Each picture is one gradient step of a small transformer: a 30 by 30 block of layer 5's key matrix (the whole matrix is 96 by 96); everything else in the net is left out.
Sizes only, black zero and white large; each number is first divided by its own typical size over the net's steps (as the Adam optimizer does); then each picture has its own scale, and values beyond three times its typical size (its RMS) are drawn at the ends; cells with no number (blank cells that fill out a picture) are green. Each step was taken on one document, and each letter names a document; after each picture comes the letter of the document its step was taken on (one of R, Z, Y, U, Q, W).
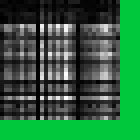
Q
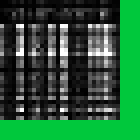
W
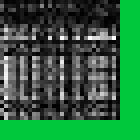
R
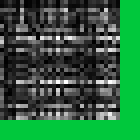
Q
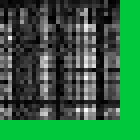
R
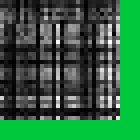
Q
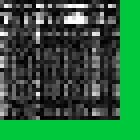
R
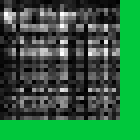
Q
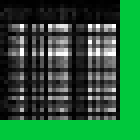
W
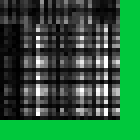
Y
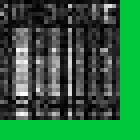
R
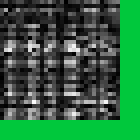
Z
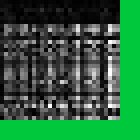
Q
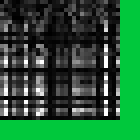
Y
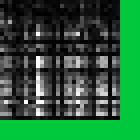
Y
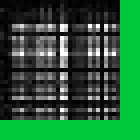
W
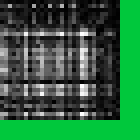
R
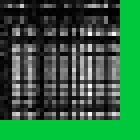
R
